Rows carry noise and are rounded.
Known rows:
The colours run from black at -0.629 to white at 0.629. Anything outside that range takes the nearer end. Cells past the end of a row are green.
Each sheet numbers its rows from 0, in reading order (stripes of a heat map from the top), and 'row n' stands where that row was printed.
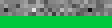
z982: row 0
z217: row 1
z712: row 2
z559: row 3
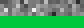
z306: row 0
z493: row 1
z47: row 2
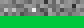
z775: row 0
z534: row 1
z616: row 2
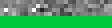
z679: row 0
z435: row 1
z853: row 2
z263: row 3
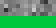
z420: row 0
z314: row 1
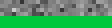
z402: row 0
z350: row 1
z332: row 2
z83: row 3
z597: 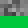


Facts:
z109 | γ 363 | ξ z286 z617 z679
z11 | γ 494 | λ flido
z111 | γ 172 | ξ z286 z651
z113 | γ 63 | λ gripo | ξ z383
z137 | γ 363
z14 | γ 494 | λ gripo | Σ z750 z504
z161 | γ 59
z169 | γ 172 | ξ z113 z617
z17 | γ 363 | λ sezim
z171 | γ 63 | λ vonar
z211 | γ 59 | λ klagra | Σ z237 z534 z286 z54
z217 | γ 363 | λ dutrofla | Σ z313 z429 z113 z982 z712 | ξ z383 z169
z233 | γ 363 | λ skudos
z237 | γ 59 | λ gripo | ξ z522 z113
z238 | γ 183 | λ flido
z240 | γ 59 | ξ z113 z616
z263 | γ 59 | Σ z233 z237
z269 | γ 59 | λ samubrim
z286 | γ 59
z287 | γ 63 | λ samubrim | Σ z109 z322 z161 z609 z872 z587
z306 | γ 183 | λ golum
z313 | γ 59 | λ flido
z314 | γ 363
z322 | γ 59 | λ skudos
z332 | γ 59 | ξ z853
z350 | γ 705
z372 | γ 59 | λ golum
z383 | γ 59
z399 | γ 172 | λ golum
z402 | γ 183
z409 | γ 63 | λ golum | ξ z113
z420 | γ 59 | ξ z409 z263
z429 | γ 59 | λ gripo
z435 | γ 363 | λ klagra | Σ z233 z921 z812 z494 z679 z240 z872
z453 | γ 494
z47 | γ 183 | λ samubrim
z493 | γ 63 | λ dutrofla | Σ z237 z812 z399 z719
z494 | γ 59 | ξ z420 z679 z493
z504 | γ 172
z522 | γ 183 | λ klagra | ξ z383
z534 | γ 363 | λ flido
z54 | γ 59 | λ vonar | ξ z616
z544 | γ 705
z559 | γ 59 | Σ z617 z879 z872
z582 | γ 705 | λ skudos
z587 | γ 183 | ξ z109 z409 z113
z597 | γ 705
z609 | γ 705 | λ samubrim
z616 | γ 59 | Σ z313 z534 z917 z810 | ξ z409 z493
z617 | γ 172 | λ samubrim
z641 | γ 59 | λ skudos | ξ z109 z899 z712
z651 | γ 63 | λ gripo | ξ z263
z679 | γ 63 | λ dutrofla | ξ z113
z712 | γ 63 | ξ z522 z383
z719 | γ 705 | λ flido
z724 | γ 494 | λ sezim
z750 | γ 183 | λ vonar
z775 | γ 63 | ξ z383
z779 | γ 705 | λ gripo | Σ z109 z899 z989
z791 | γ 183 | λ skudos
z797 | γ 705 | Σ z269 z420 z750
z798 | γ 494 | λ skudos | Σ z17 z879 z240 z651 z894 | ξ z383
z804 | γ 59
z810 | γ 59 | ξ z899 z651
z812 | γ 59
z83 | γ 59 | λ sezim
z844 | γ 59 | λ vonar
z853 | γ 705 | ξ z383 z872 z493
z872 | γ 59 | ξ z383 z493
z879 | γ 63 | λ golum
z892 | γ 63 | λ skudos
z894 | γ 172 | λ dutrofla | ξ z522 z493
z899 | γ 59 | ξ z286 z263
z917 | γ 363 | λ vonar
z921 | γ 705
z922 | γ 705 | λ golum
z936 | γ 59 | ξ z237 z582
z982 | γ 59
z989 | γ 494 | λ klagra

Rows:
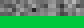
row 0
z609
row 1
z872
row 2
z779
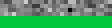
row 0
z372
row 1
z719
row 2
z211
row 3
z922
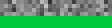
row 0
z269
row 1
z522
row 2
z617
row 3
z791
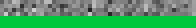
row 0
z989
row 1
z651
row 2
z582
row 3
z798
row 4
z17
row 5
z109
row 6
z899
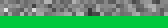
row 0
z233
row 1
z113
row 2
z237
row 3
z797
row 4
z238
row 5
z504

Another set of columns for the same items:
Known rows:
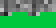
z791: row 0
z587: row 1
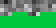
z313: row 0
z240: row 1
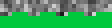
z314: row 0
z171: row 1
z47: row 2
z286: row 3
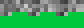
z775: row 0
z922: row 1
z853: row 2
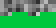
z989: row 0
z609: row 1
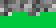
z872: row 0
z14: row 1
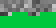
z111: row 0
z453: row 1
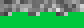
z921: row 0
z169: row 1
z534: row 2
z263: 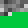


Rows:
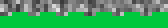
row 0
z435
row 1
z11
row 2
z83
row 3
z750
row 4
z679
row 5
z892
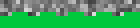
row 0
z109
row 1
z894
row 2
z879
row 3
z429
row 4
z287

